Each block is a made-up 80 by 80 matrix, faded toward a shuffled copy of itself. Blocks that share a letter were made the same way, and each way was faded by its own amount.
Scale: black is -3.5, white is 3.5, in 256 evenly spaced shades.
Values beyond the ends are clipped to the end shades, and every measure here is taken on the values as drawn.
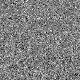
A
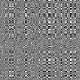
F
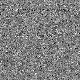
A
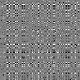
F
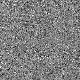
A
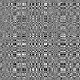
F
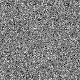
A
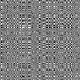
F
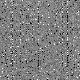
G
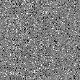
G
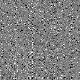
G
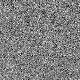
A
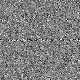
A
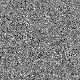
A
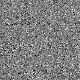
A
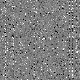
G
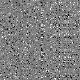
G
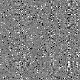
G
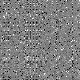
G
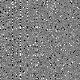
G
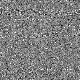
A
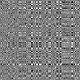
F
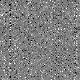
G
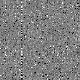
G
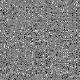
G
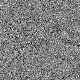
A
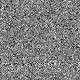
A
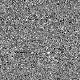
A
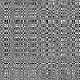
F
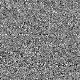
A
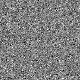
A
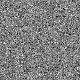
A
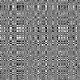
F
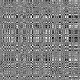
F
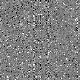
G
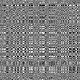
F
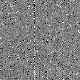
G
